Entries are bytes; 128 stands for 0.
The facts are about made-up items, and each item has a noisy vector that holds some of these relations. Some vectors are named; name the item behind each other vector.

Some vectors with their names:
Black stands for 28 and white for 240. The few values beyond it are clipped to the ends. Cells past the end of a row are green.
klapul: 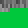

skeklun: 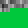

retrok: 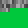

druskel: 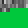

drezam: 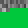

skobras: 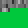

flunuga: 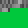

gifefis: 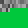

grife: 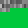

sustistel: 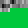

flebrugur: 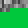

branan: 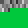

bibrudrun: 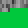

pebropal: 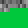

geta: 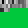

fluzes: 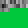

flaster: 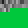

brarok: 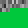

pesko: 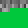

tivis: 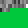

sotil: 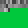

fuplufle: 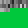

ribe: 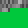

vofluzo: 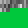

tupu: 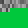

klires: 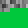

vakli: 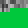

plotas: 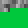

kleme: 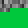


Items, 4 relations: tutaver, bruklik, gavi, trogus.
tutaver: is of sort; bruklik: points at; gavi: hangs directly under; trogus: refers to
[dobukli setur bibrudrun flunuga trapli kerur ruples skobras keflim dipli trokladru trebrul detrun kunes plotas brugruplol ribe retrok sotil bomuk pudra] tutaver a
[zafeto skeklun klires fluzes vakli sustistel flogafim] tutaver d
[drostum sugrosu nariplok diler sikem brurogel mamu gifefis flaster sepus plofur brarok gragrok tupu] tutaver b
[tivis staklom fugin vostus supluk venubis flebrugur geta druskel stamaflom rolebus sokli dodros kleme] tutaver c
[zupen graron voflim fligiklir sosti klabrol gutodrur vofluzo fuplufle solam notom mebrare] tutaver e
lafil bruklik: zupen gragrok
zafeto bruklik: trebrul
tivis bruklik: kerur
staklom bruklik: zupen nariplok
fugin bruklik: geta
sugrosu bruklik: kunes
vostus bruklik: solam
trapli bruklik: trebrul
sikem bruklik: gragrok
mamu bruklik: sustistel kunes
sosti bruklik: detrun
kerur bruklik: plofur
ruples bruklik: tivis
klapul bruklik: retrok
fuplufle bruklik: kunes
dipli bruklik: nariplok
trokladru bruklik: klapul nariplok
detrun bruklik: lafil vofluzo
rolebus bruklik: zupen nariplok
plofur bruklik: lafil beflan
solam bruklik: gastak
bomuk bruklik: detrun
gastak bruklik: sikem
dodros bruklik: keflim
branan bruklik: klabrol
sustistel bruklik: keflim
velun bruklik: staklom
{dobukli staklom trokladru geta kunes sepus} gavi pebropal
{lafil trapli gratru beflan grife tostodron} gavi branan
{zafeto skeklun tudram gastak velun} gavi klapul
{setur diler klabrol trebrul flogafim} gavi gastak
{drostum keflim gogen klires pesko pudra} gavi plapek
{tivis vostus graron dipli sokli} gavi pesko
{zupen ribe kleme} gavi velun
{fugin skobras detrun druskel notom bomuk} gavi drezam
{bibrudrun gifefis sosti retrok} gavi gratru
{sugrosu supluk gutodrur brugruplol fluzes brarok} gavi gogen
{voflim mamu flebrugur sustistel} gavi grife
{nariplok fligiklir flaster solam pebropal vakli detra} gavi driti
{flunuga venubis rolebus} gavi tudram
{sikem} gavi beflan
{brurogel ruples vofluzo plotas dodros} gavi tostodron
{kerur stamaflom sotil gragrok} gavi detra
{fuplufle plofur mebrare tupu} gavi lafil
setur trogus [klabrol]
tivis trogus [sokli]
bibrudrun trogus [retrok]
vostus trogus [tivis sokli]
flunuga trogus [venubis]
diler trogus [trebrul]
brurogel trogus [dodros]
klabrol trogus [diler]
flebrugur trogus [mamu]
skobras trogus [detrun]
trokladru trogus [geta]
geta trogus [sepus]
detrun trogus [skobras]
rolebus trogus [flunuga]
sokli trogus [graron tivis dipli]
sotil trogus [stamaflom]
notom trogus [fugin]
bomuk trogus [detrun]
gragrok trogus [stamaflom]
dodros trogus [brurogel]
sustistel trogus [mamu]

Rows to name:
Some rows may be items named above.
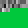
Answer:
sugrosu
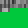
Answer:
keflim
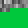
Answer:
flebrugur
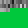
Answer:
fuplufle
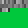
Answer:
brugruplol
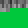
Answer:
gastak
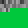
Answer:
flaster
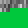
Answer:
vofluzo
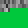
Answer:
dobukli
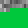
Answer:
tostodron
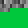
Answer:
rolebus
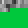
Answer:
ruples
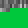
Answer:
zupen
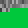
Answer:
drostum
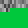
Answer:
brurogel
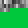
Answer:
dodros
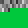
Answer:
branan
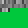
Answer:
brugruplol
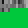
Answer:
staklom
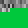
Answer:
mamu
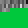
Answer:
graron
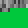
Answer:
supluk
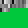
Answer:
fugin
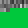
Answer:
notom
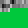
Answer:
sustistel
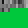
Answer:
staklom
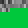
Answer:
diler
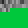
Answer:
flaster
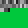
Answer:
klabrol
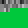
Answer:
gragrok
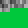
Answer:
zafeto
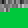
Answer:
gragrok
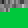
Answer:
nariplok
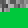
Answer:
vakli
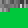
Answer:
fligiklir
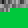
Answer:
sepus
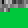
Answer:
stamaflom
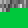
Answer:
vofluzo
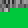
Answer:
kunes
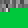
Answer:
trokladru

